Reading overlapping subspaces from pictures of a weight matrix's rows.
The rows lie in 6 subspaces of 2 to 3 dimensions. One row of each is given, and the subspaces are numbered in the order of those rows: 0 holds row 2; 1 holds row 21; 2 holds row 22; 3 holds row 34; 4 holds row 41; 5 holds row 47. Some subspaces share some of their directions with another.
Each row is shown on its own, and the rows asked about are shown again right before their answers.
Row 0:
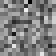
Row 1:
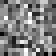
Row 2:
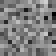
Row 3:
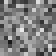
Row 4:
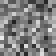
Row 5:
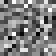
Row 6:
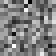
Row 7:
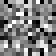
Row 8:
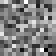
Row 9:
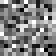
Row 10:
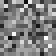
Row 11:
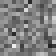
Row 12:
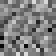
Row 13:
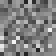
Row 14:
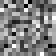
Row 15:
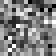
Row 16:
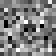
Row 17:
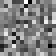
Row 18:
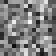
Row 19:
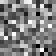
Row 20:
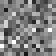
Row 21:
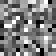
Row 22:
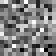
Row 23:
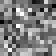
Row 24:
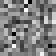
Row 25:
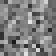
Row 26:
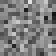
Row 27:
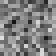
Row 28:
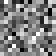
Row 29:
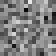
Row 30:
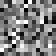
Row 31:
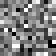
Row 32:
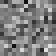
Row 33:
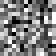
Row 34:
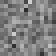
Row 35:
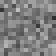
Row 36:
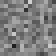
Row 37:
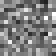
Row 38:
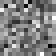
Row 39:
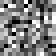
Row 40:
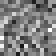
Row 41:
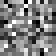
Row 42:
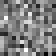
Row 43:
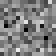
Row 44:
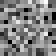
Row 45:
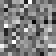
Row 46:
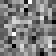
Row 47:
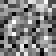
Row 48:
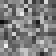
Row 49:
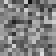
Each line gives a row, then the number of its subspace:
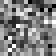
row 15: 4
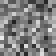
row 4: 5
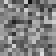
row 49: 4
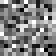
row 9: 2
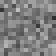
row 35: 3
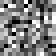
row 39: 3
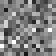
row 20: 1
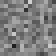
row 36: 4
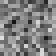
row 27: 1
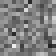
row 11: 4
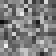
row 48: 4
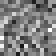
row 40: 5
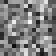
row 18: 5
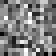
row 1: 5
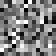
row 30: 1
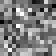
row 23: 4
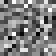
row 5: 3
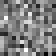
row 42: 5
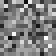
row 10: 0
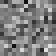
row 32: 2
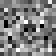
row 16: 1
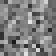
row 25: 5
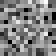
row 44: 0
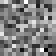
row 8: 2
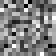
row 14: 3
